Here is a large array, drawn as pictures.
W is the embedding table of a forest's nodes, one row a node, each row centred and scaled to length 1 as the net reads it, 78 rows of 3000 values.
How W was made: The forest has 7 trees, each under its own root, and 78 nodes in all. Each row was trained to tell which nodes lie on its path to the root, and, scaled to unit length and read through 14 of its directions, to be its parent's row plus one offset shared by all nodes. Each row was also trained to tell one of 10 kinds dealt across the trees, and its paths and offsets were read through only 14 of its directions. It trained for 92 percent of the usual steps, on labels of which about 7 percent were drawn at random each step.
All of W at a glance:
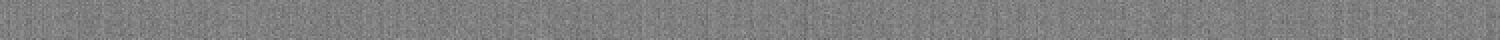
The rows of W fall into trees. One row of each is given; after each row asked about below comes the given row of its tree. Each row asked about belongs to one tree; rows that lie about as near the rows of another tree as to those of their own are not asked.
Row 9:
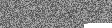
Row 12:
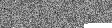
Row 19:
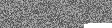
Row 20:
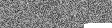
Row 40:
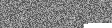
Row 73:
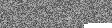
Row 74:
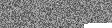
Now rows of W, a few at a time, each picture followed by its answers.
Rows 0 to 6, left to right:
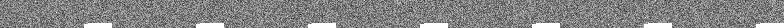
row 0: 12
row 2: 12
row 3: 74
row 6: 19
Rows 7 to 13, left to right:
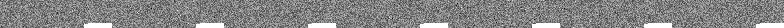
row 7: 40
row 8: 20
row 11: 74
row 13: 19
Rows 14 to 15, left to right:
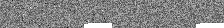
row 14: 73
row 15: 40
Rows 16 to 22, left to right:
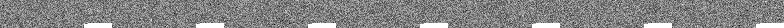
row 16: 73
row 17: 12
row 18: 19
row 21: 19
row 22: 9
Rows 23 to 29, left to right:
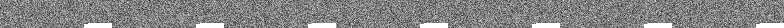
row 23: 74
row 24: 73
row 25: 12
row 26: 19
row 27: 73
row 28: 12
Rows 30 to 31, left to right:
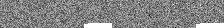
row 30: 40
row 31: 12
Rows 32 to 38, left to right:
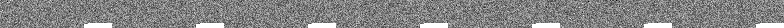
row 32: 74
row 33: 73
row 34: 73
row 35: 73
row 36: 74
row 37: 20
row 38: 9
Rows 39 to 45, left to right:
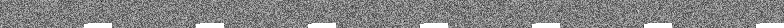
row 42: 12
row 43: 20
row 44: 73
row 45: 12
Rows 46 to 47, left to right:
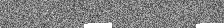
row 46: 12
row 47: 40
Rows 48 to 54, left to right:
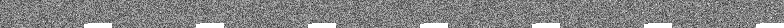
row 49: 74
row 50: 74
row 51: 12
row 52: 74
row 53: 74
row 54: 20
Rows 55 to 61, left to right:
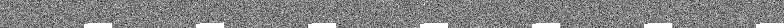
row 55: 12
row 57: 19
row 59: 19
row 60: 73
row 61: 73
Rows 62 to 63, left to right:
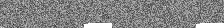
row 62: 20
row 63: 20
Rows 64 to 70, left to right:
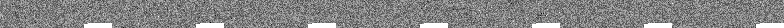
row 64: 73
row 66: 74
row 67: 20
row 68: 12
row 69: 73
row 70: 73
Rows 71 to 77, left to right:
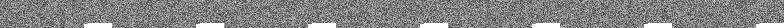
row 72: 40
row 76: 20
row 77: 12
